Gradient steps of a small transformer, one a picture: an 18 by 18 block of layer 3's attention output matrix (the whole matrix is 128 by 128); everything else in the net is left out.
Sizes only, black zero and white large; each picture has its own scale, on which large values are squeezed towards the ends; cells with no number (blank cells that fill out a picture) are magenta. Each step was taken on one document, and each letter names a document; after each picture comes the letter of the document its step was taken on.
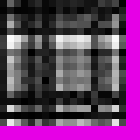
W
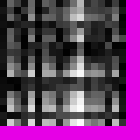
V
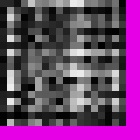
V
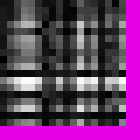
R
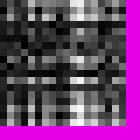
V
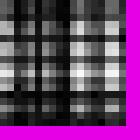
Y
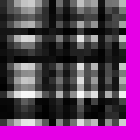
R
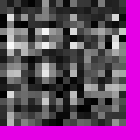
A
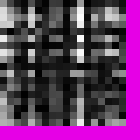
Y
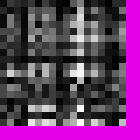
V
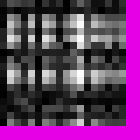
V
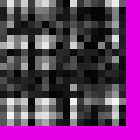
A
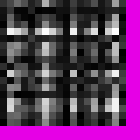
A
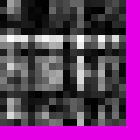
W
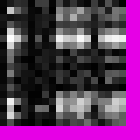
W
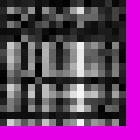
V
